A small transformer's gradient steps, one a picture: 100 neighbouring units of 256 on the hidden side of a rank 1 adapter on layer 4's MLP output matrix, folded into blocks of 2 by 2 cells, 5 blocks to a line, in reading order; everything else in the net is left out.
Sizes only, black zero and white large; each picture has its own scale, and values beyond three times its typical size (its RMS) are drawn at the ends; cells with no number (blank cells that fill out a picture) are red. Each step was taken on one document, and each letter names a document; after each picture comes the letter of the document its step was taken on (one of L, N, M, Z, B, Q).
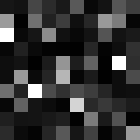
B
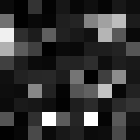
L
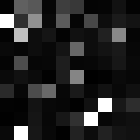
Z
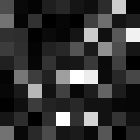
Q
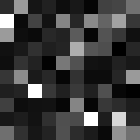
B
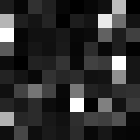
L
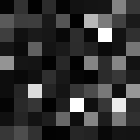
L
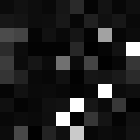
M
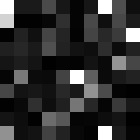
Q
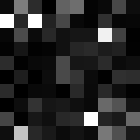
Z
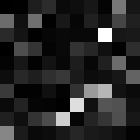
L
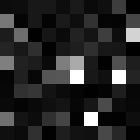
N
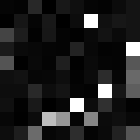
M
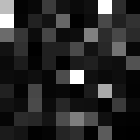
Q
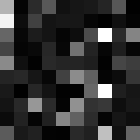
Q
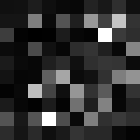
L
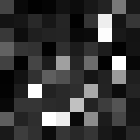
L
